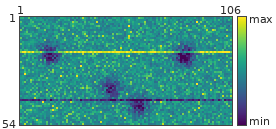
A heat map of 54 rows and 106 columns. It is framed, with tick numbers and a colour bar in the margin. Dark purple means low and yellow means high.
Slope: none. Dips: four. Mirror symmetry: none. Average level on the scale: 50%. Odd lines: rows 18 and 42. Histogram: heavy tails on both sides.
